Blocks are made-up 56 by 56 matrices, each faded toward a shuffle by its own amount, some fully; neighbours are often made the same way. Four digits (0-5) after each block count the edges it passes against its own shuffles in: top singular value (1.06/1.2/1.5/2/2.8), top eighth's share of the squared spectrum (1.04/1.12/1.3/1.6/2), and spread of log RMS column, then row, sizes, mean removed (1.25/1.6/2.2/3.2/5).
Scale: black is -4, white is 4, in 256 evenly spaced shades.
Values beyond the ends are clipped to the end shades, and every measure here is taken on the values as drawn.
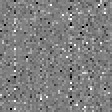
3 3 1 0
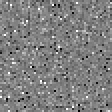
0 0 0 0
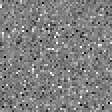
0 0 0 0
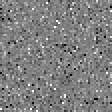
0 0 0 0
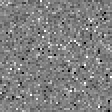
0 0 0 0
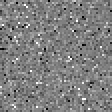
0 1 0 0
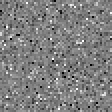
0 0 0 0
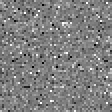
0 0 0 0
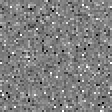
1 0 0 0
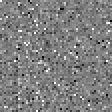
2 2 1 0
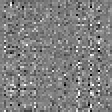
4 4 3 1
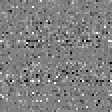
2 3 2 3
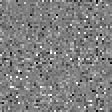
1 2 2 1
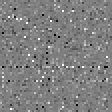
2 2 0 1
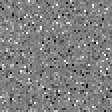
1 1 0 0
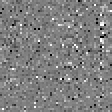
3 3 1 1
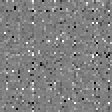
4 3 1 2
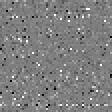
3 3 1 1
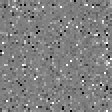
2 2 0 0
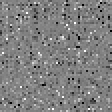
3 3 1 1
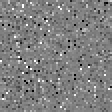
1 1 0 0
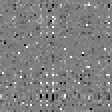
4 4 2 2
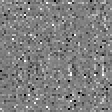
3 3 1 1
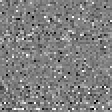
2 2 0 2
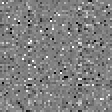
4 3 1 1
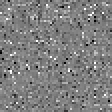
3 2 0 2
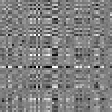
5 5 4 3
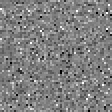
2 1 0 1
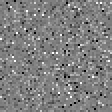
1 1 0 0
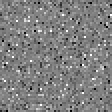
1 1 0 0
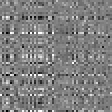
5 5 3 3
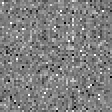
3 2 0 0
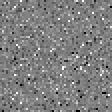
1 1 0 0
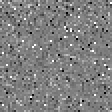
2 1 0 0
